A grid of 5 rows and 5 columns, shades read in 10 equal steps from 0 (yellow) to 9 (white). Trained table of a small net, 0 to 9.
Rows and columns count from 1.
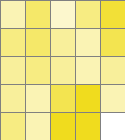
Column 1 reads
6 4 5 5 4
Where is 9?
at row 5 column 5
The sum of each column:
24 22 19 16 23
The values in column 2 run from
3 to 6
